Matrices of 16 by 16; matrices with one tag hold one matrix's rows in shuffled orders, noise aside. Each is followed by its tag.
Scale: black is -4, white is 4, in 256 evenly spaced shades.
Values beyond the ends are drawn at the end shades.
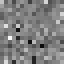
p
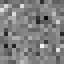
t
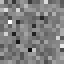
p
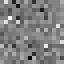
p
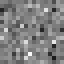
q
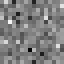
p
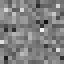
t
